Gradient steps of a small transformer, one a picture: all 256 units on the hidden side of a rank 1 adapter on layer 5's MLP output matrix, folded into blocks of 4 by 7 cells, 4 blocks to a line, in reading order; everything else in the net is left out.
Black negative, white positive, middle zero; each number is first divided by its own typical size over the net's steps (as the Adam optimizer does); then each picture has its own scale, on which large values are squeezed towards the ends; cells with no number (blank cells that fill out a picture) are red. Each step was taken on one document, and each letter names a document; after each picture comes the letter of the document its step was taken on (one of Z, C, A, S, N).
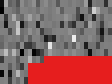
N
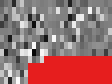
N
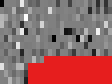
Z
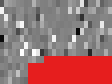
N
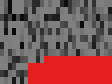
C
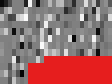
C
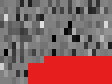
Z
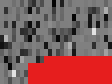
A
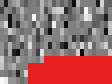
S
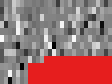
N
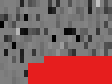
Z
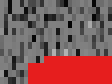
C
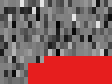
A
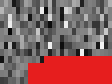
S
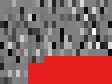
S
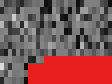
S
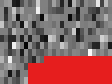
N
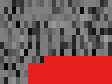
S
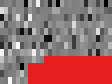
N
